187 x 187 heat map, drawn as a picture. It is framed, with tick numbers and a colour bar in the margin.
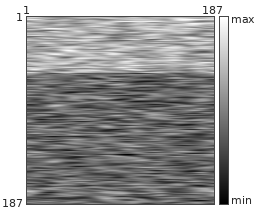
The top part is higher, up to a seam about 30% of the way down. On average the colour sits 50% of the way up the scale. Streaks run across, left to right.
